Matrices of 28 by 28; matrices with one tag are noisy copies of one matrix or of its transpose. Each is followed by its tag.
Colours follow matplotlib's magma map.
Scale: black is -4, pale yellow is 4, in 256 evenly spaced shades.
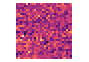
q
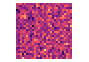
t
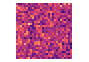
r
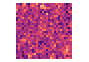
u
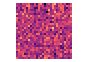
q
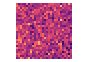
r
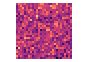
r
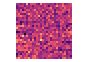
q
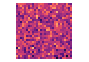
r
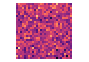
r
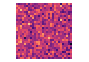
r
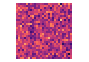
r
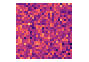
r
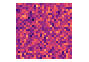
t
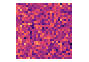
r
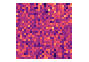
q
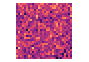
r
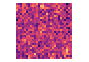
u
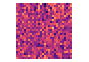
q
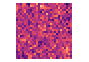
u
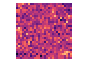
u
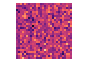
t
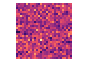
q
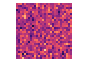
t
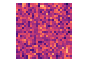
u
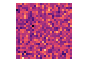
t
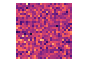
q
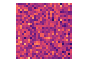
r
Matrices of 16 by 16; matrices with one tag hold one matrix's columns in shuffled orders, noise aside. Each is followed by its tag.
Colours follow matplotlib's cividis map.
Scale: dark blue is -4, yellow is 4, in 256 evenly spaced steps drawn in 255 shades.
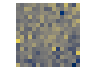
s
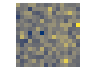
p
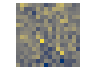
s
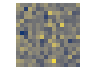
p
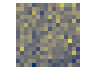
s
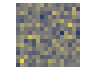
p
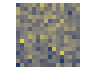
s
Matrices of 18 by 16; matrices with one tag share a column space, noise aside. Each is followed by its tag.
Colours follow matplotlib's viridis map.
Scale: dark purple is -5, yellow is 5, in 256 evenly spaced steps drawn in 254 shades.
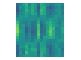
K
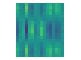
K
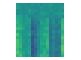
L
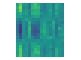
K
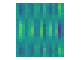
K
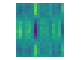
K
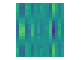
K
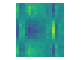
K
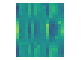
K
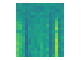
L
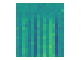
L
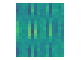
K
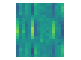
K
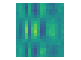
K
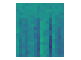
L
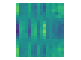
K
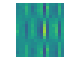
K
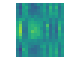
K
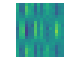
K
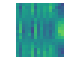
K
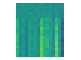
L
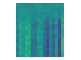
L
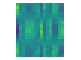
K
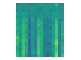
L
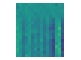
L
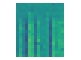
L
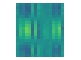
K
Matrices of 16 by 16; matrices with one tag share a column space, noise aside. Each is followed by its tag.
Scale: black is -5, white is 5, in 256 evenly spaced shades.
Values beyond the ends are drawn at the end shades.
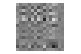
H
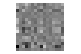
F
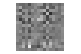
H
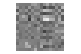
H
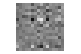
H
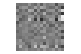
H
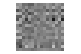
H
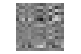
H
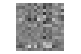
H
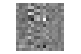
H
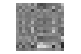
F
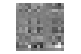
F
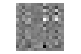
H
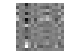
H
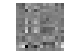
F
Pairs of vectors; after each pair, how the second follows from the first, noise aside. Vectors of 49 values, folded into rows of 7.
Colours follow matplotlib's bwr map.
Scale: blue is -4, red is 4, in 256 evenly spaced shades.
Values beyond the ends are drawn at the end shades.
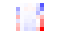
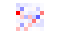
shuffled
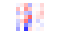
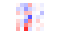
negated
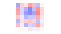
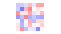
shuffled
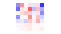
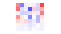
negated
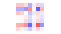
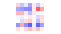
sign-scrambled
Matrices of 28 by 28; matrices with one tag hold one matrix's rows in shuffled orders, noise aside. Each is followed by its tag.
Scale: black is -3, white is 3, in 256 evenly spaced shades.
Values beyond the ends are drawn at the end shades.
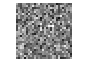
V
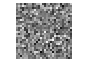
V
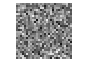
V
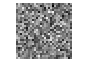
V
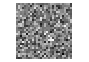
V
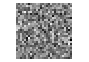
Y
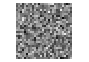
V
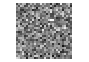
V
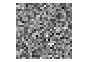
V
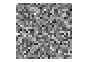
Y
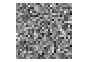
Y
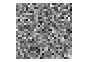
Y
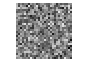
Y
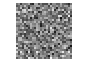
Y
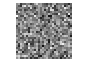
Y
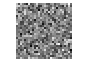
Y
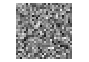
V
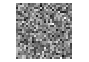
V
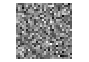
V
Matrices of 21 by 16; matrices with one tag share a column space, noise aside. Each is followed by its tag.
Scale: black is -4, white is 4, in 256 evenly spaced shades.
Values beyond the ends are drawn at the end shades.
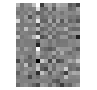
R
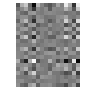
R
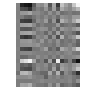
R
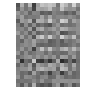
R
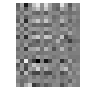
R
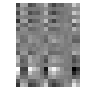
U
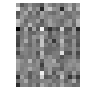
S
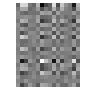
R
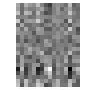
U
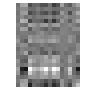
U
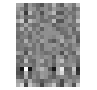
U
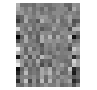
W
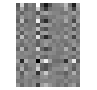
R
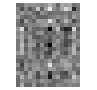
S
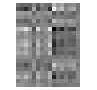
S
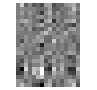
U
